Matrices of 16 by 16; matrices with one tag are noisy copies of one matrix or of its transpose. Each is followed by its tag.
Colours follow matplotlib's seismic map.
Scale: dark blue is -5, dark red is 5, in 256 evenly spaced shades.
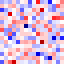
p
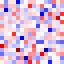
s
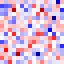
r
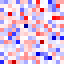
p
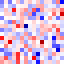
p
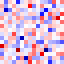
s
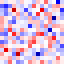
r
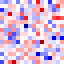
p
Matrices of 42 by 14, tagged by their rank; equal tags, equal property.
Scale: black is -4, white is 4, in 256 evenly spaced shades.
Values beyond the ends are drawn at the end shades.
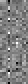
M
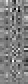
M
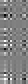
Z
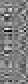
M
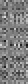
M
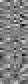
M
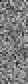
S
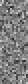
S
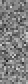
S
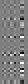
Z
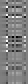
Z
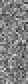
S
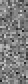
S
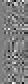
M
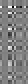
Z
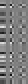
Z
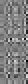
M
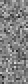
S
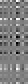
Z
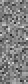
S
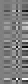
Z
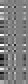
Z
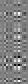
Z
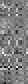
M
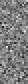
S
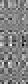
M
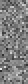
S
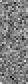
S
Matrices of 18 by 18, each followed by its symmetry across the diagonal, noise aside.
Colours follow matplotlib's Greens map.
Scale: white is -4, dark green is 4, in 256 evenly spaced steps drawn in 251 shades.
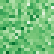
antisymmetric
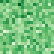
neither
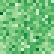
neither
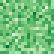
antisymmetric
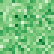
symmetric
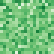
neither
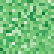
antisymmetric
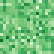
antisymmetric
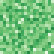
symmetric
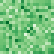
symmetric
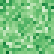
symmetric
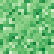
symmetric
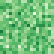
neither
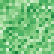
symmetric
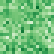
antisymmetric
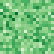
neither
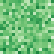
antisymmetric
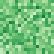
neither
